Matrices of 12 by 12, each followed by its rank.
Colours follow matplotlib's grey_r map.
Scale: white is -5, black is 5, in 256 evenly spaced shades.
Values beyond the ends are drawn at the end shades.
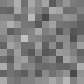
full rank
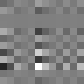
one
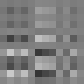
one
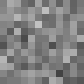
full rank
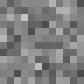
full rank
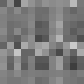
two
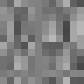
two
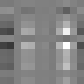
one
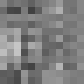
two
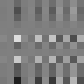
one
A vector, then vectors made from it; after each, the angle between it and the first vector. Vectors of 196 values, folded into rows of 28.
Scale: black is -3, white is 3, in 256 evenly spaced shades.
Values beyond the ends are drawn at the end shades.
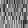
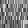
nearly opposite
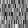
partly aligned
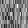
partly opposed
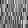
nearly opposite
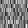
orthogonal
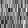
partly opposed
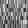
nearly opposite
